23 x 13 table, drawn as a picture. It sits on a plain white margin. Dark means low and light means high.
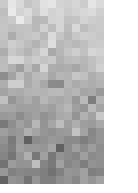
On average the colour sits 70% of the way up the scale. The texture is fine-grained noise. No regular stripes run through it. Values rise toward the top. The top right is the smoothest part.
